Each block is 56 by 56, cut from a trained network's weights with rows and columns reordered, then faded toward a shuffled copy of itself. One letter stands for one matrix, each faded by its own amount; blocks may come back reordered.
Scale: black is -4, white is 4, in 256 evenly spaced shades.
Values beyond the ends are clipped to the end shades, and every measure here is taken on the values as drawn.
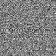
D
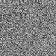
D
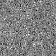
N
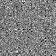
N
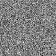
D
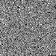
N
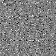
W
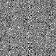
D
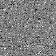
W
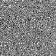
N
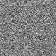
D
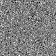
N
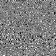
W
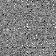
D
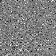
W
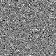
N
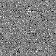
W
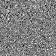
N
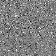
W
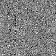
N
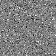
W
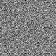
D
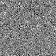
N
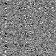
D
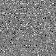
W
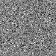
N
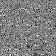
W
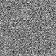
D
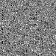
N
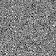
N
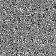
W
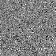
N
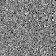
N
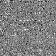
N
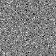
N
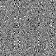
D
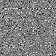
W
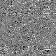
W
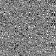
D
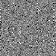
D
